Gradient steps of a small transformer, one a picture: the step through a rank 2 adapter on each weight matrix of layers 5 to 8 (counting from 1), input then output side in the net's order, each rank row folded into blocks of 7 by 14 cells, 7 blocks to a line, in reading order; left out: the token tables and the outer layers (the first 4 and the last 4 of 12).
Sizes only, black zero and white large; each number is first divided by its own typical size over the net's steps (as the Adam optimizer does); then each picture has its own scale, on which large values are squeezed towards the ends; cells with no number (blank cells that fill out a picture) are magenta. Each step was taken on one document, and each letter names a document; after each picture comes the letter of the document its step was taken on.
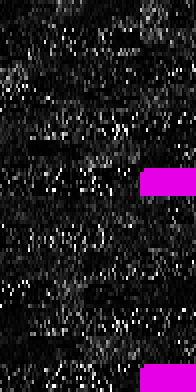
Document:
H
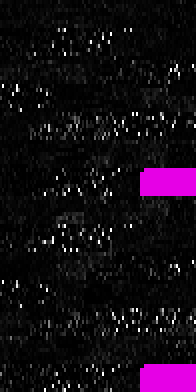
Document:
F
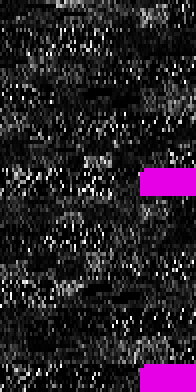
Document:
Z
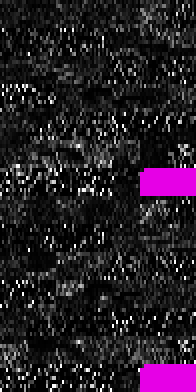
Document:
Z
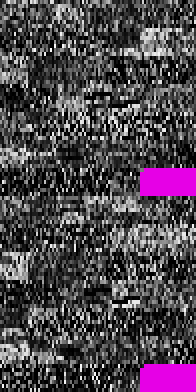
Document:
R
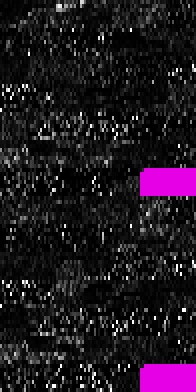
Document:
H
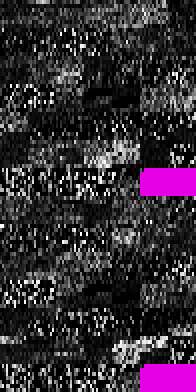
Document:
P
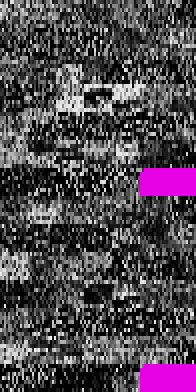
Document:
R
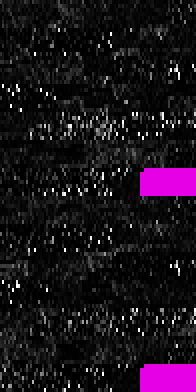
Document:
F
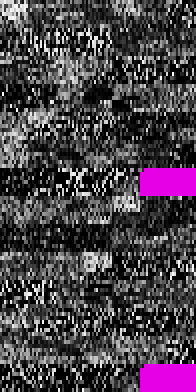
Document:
R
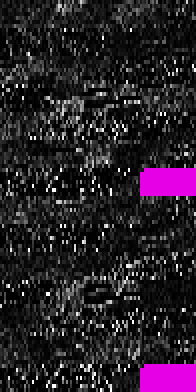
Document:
H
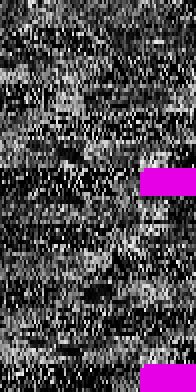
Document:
R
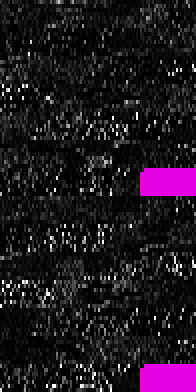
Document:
H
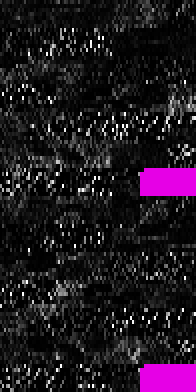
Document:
Z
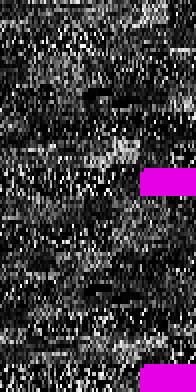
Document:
P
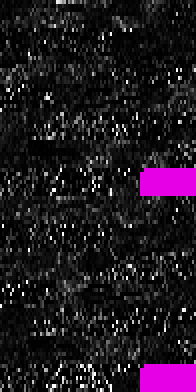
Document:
H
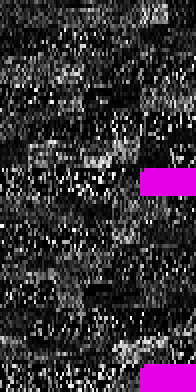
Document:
P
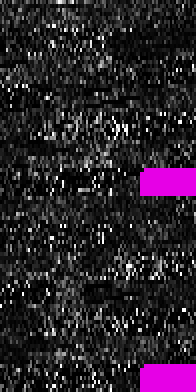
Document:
H
